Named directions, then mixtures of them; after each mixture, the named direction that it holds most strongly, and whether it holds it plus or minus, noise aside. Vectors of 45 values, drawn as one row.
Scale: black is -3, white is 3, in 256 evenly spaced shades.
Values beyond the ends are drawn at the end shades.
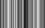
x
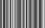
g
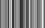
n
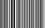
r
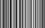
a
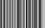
g, plus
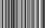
g, minus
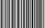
a, minus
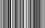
x, minus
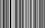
a, plus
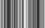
x, minus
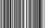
g, plus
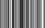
n, plus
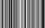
g, minus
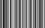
g, plus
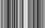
x, minus
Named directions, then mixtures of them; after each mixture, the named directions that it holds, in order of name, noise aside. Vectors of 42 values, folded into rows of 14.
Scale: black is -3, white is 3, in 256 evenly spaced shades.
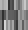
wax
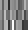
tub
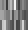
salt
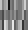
tub, wax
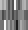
salt, wax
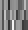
tub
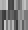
wax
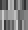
wax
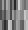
salt, tub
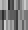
wax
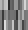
tub, wax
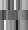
salt, wax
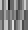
tub, wax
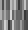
salt, tub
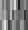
salt, tub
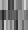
wax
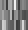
salt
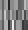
tub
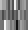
salt, wax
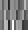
tub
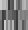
wax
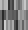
wax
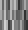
salt, tub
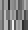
tub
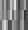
salt, tub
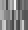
salt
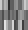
tub, wax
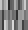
tub, wax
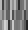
salt, tub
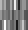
salt, wax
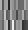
tub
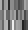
tub
